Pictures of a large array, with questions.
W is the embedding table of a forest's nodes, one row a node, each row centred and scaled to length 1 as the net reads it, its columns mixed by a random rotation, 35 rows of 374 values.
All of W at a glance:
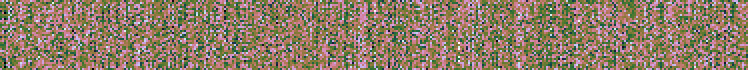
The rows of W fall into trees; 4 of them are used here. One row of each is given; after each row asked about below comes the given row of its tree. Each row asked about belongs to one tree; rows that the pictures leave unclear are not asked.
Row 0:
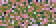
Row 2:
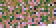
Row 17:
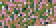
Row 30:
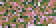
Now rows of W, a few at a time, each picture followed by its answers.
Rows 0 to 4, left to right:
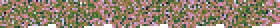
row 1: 17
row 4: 17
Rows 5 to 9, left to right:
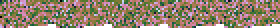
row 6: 2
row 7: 17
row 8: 2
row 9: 2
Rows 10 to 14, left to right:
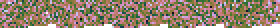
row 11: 2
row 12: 30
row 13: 0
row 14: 17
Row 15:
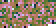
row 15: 2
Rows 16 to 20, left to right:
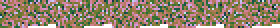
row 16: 0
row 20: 0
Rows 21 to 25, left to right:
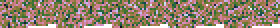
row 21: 30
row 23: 30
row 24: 30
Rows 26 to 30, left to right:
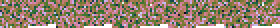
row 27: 0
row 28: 30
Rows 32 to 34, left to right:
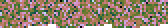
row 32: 2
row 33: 2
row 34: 0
